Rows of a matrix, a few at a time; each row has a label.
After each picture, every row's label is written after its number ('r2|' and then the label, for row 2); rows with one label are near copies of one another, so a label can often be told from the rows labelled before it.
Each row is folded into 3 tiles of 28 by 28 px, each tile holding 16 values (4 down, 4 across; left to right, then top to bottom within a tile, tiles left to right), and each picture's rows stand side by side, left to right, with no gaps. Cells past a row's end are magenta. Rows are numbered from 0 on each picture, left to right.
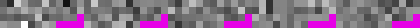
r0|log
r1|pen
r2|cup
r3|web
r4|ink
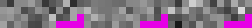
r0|ink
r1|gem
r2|cup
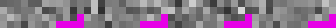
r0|gem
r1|web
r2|cup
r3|web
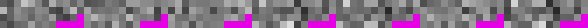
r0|cup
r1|gem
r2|web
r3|pen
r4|pen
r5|gem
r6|pen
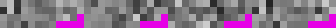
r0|web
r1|ink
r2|pen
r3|web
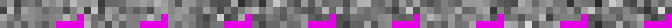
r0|web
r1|web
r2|ink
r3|cup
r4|cup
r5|gem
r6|log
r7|cup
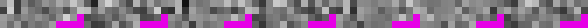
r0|web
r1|cup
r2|web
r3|cup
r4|web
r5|gem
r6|cup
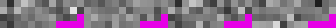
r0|cup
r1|gem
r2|cup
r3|log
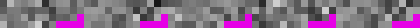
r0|pen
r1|ink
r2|gem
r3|cup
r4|ink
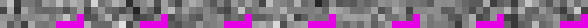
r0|web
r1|pen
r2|cup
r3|log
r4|gem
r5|ink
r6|cup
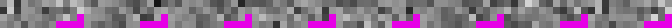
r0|web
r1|ink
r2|ink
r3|gem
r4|gem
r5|ink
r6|cup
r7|web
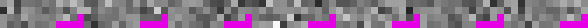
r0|web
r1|cup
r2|ink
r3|log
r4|gem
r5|ink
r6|web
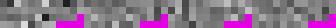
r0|log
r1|gem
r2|web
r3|gem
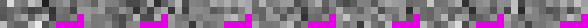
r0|pen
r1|ink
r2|web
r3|pen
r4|gem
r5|pen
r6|web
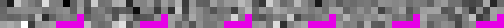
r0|log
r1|pen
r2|web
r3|log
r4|gem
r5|ink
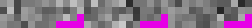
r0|web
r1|pen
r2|ink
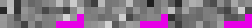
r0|web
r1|log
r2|cup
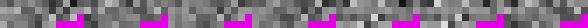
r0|ink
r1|cup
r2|ink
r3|ink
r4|log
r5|log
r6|cup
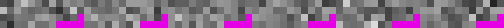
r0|cup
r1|gem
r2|gem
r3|ink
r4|pen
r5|ink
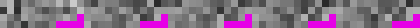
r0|web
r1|ink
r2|ink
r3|ink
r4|ink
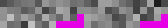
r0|gem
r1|ink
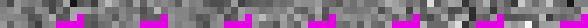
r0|ink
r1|cup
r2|ink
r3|gem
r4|gem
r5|pen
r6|log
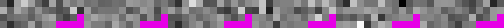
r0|cup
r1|gem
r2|cup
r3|web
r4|log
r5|ink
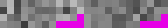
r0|web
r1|ink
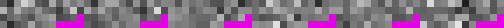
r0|cup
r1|cup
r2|ink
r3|log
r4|cup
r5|pen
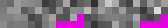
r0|ink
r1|cup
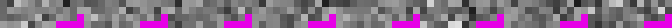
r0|log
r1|gem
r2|cup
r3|ink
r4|gem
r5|pen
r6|ink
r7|cup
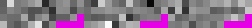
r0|pen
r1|log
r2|web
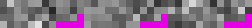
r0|pen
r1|ink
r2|cup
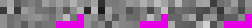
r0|web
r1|web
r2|pen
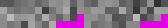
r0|gem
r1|ink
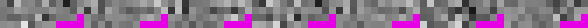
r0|log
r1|web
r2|web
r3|log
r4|web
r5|pen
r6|ink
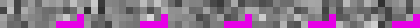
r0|web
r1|web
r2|ink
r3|gem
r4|pen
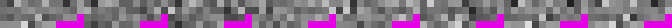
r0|log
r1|cup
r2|cup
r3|web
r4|web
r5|pen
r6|log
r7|log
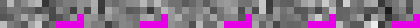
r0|pen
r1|web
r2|gem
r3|web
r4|pen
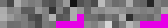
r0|ink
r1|log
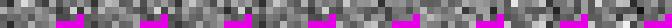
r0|cup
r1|cup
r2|cup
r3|cup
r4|pen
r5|gem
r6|pen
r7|pen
